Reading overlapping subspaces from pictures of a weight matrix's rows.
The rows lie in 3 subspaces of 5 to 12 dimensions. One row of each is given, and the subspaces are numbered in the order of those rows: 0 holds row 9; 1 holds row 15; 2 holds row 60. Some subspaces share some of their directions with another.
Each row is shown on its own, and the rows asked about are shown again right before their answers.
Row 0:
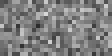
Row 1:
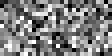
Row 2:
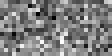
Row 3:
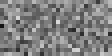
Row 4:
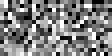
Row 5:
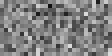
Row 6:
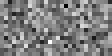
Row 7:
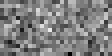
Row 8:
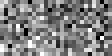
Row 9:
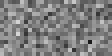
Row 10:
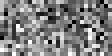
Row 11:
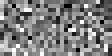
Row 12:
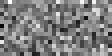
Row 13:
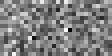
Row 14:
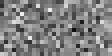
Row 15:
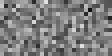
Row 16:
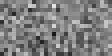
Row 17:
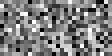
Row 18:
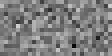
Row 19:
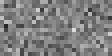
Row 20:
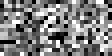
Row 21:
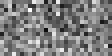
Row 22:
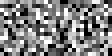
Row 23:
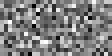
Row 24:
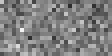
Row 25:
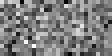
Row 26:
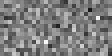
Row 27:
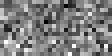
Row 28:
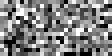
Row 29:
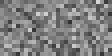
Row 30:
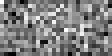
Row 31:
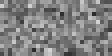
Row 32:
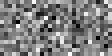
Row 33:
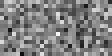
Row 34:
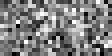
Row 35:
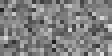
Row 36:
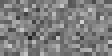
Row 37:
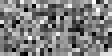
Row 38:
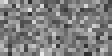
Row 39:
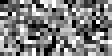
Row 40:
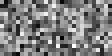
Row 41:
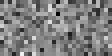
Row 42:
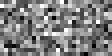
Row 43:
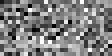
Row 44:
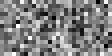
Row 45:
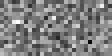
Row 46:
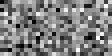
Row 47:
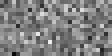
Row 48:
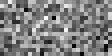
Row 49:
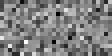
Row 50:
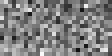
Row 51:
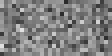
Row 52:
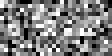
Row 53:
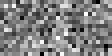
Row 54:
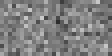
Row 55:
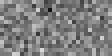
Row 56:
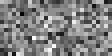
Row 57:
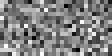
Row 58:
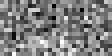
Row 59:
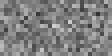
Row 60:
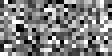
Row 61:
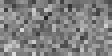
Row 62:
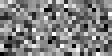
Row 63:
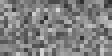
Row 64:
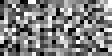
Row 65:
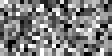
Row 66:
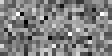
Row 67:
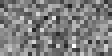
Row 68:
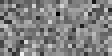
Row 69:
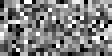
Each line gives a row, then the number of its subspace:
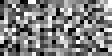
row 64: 1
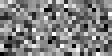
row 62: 2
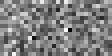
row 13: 2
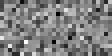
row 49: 1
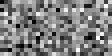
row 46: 2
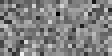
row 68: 1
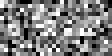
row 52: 2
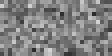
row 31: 2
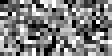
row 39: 2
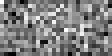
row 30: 2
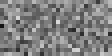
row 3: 2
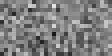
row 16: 1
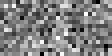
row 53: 1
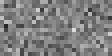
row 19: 1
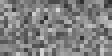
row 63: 2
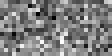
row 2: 1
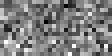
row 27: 2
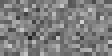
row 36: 1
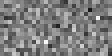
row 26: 1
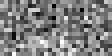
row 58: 1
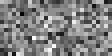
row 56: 2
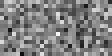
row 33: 1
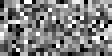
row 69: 2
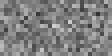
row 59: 1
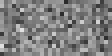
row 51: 2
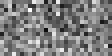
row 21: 1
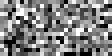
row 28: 2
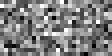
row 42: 2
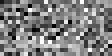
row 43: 1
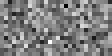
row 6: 2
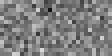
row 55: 1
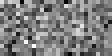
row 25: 2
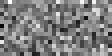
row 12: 1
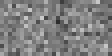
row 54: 1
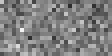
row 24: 2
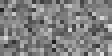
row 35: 2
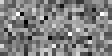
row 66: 2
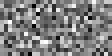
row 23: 1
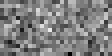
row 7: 2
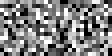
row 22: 1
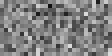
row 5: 1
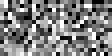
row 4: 1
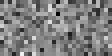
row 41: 1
